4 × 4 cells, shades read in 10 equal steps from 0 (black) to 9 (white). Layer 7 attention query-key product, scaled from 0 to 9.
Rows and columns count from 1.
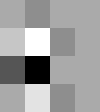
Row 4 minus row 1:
0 3 -1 0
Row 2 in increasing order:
5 6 7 9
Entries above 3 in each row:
4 4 2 4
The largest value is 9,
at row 2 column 2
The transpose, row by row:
6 7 3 6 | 5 9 0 8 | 6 5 6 5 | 6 6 6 6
